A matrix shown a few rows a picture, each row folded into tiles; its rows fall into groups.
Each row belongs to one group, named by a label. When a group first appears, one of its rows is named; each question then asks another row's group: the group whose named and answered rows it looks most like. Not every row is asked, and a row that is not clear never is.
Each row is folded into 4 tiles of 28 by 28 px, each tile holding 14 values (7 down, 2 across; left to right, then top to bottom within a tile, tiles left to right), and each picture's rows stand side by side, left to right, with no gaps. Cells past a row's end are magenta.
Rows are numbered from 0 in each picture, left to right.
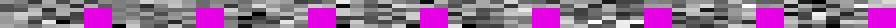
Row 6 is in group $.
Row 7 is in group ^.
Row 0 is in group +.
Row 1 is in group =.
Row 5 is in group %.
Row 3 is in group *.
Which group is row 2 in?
*
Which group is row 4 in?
$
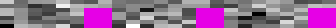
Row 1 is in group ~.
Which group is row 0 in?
=
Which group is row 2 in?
*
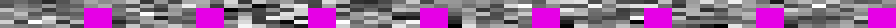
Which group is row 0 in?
%
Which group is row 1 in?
~
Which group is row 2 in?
=
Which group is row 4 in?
=
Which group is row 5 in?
*
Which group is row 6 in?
$
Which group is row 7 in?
*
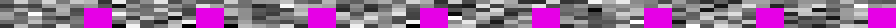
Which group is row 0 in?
~
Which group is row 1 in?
*
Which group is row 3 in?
~
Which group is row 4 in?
^
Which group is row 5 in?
=
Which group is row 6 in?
~
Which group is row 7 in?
$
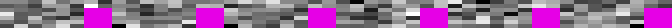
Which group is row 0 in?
~
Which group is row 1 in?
=
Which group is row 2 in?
*
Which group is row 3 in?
=
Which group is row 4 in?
^
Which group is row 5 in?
~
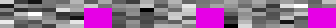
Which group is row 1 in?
=
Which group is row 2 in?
=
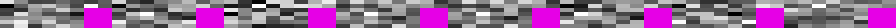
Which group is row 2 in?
^
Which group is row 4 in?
~
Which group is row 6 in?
%
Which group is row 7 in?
*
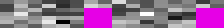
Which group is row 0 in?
%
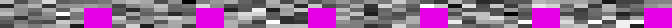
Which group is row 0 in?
*
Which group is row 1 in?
%
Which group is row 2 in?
+
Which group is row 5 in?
%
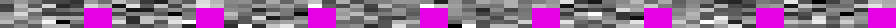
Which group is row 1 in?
%
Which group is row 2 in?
~
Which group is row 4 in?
=
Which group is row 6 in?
%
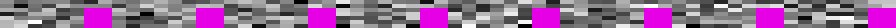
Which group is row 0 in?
^
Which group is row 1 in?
*
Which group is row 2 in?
%
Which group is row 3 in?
*
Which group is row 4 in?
~
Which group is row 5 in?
$
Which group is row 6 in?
$
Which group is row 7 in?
%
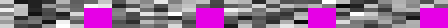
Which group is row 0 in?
$
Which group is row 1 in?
~
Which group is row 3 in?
+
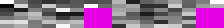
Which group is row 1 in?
=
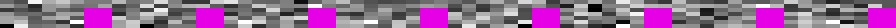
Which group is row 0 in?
=
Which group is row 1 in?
^
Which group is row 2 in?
^
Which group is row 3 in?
^
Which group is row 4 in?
~
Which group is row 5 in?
$
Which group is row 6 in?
$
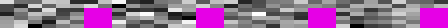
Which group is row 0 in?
^
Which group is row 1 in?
+
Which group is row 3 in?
$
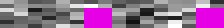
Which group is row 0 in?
$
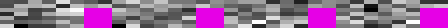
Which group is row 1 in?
*
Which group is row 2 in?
%
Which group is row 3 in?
$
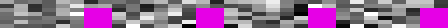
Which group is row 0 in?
$
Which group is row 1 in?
~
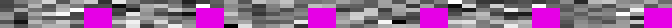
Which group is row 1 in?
+
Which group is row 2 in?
=
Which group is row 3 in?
+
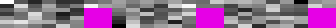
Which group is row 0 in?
^
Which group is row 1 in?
=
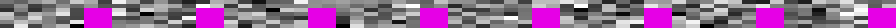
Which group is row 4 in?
%
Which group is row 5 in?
%
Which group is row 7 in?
=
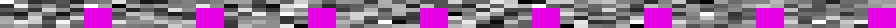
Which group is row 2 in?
~
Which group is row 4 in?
^
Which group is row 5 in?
*
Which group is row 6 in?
^
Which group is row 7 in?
%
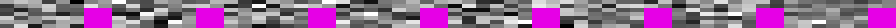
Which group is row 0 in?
%
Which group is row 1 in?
^
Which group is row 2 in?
^
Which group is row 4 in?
%
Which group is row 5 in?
*
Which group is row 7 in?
^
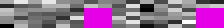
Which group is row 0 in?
*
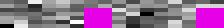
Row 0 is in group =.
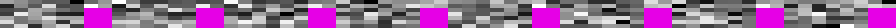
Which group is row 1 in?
+
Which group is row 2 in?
^
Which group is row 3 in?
^
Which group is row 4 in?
~
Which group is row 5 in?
%
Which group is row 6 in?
^
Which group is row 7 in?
$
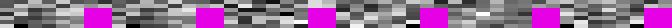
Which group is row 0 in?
$
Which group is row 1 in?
$
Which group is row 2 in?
%
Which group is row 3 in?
~
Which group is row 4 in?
^
